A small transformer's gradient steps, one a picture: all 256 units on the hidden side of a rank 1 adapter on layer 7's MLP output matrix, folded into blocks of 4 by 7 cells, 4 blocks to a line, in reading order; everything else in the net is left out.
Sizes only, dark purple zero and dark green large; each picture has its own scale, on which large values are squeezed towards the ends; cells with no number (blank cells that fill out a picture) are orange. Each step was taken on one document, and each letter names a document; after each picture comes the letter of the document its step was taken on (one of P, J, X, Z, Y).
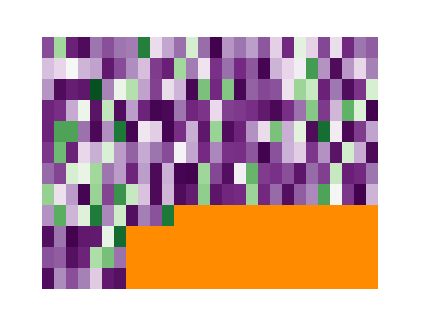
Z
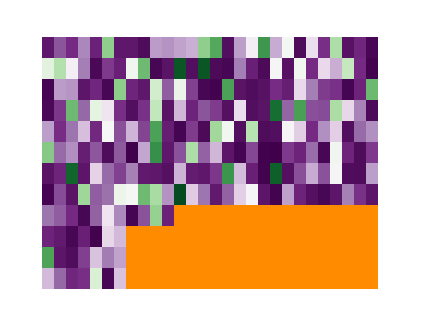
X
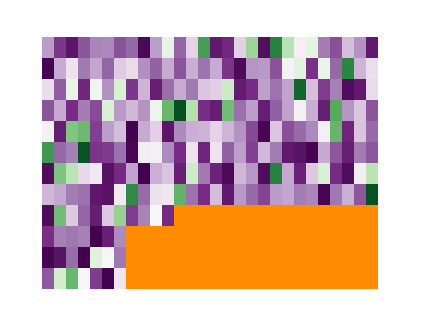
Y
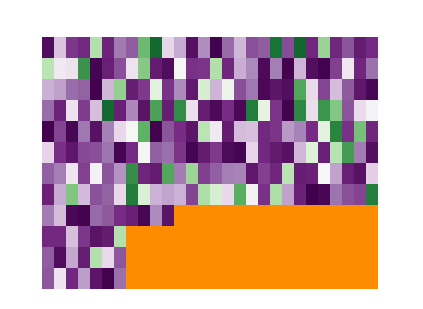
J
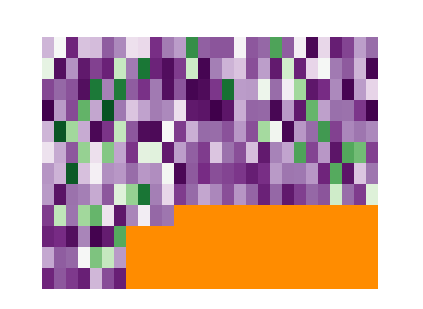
Z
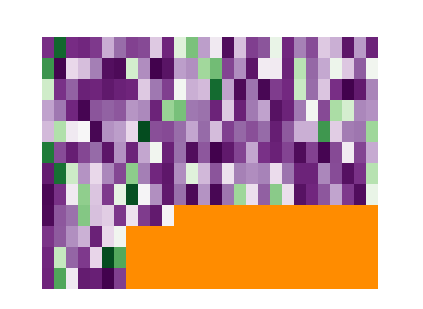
J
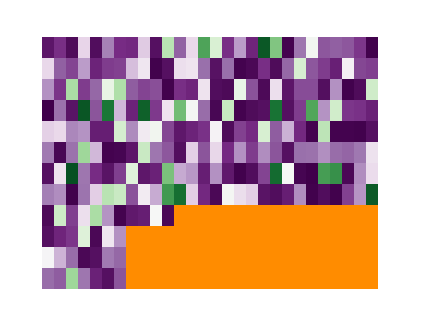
Y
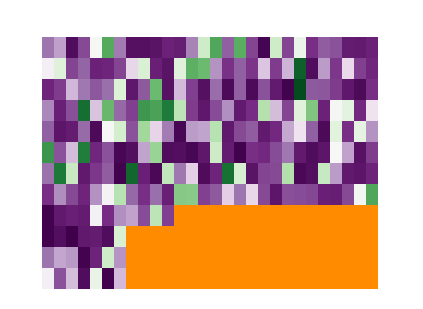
X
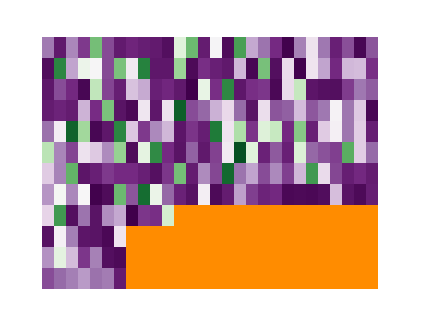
Z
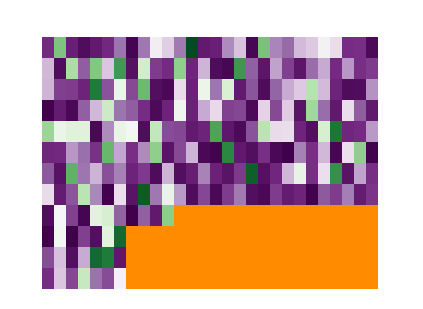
Z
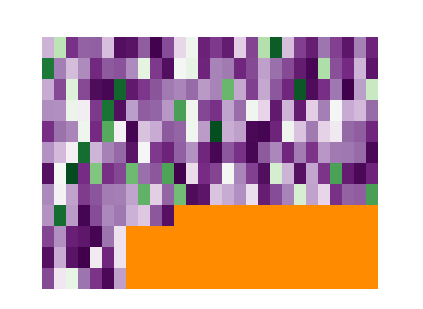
X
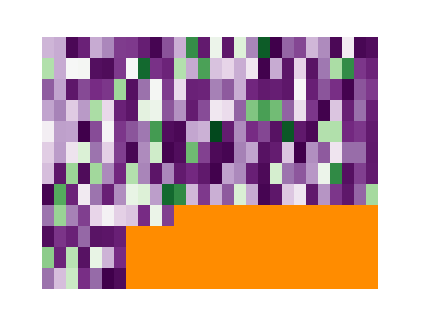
X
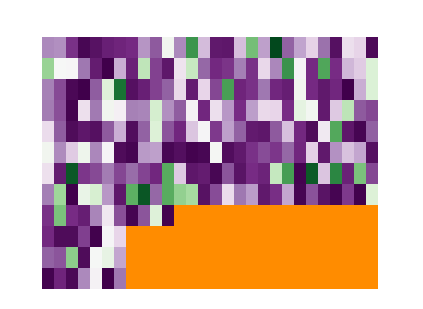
Y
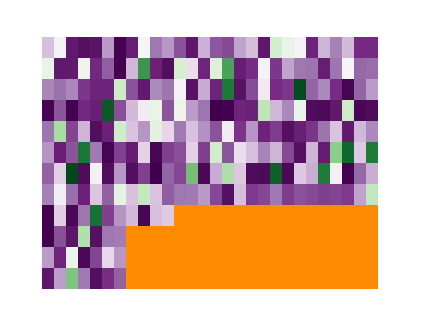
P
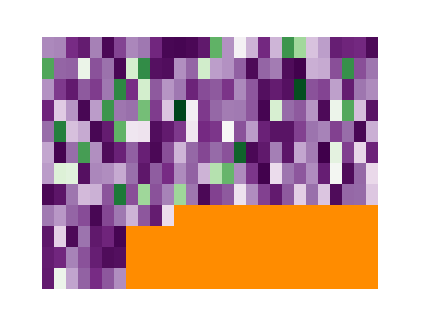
P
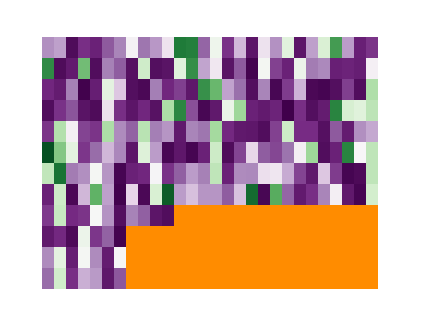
J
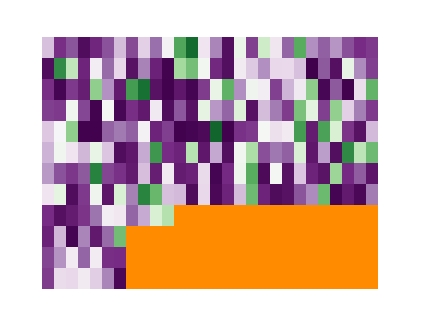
Z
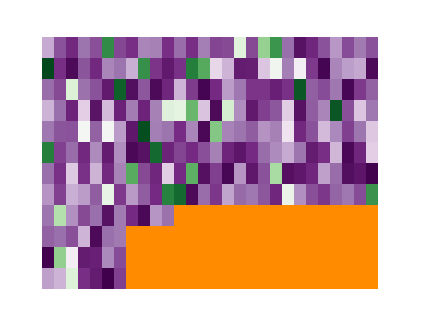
X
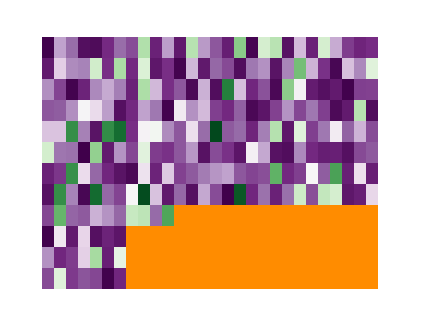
P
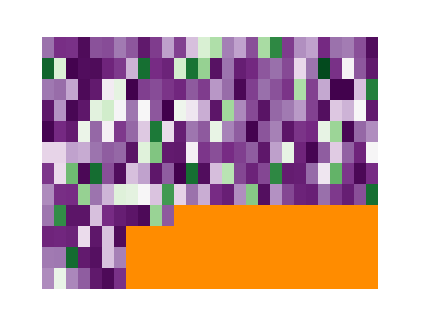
Y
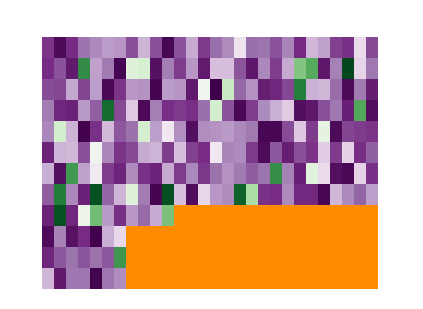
P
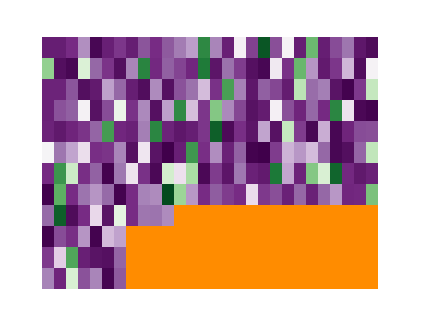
Y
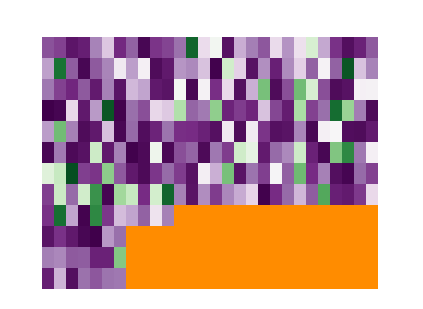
Z
